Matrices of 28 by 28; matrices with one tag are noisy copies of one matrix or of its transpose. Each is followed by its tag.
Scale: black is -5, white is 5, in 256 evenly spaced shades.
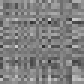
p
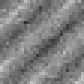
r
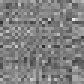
p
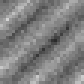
r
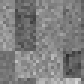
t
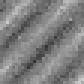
r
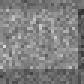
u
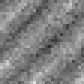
r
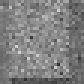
u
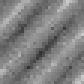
r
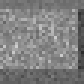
u
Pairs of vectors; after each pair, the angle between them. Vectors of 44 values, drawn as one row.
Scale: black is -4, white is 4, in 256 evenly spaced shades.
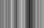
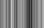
nearly parallel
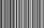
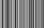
partly opposed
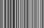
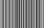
partly opposed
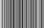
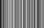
nearly opposite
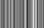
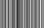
orthogonal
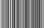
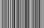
nearly parallel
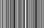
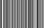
partly opposed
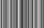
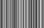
orthogonal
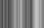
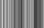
nearly opposite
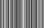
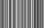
partly opposed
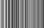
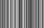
partly opposed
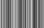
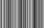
nearly parallel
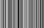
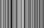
orthogonal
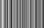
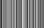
orthogonal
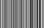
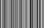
nearly parallel
